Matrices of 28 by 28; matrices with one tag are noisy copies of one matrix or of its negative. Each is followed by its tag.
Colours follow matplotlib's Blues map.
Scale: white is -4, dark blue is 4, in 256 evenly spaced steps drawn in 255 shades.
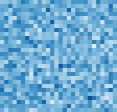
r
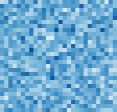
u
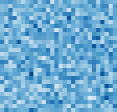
r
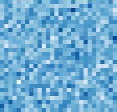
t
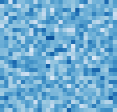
u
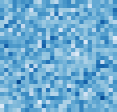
t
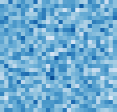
u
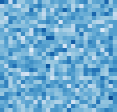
u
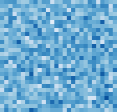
r
